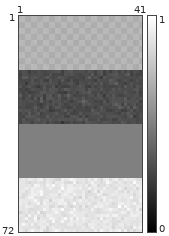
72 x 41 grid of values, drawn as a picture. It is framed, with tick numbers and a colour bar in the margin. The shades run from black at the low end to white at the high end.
It is made of 4 by 1 panels. Panel 1,1: high, checkered, faint in contrast. Panel 2,1: low, fine-grained, faint in contrast. Panel 3,1: middling, flat. Panel 4,1: very high, fine-grained, faint in contrast.
